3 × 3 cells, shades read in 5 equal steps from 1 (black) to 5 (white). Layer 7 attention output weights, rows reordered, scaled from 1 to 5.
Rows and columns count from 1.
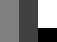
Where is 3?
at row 1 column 1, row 2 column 1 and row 3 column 1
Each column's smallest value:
3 2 1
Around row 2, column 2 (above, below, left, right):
2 2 3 5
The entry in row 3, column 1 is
3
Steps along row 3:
down down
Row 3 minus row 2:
0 0 -4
